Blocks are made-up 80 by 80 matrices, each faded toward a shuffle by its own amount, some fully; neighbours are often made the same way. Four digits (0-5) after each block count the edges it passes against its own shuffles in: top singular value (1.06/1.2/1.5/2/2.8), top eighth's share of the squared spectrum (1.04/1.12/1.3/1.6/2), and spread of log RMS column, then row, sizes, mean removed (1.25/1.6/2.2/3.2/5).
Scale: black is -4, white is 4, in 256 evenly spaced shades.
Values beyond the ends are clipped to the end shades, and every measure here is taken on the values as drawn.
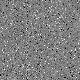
2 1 0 0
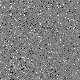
2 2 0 0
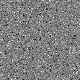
3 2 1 0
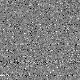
2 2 0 2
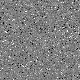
0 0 0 0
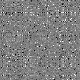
4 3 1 2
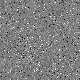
0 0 0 0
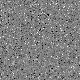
2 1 0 0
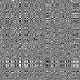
5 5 3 3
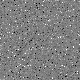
0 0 0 0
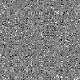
4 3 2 2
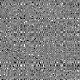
5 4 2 3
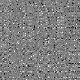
4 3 1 2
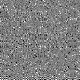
4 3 2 2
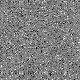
3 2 0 1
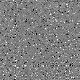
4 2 0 1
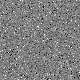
0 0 0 0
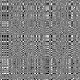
5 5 4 3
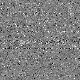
2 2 0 2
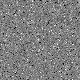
0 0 0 0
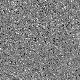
0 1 0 1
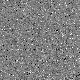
0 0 0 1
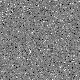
0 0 0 0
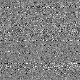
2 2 0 3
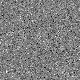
1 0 0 0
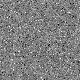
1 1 0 0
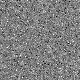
2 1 0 0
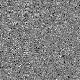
3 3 1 1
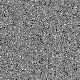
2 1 0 0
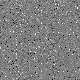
2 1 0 0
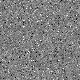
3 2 0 0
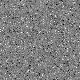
0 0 0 0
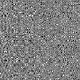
4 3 2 2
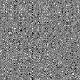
4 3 2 1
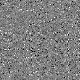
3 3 1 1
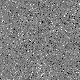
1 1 0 0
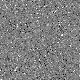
2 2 0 0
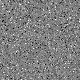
0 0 0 0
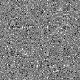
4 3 1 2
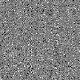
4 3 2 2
